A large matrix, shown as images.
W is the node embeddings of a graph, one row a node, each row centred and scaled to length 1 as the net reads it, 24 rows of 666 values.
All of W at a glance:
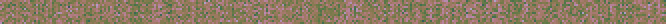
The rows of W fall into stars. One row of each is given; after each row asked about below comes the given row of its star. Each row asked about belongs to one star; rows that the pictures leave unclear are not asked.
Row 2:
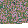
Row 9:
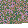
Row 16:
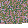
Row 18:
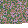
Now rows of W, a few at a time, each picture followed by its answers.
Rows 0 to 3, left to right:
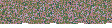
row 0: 2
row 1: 2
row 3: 16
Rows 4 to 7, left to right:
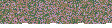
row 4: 18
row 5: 18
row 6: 16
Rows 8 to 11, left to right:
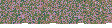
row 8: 9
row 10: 16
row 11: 18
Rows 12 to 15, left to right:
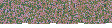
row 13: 2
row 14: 9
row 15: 9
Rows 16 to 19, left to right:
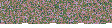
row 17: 16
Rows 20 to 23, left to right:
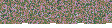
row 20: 2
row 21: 2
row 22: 9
